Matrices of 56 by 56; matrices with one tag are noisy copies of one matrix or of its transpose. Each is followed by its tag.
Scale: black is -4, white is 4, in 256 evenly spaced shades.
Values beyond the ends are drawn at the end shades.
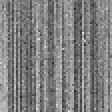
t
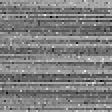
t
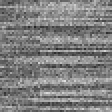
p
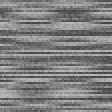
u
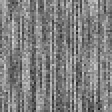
u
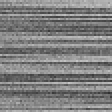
t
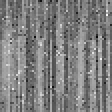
p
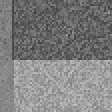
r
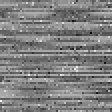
u
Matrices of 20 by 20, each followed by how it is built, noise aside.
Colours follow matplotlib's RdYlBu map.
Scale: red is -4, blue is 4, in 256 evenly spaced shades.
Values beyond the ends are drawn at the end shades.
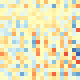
low rank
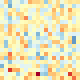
low rank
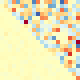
upper triangular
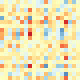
low rank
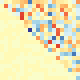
upper triangular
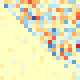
upper triangular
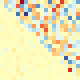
upper triangular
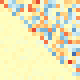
upper triangular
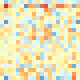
low rank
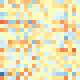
low rank
